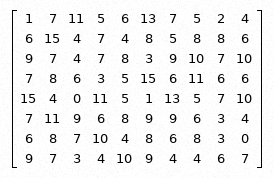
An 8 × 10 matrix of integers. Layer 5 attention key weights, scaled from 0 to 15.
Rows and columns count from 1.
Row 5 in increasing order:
0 1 4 5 5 7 10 11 13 15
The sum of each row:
61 71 74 73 71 72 60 63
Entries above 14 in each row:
0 1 0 1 1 0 0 0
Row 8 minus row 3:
0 0 -1 -3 2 6 -5 -6 -1 -3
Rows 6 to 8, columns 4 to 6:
6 8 9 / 10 4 8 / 4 10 9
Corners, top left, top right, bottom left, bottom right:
1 4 9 7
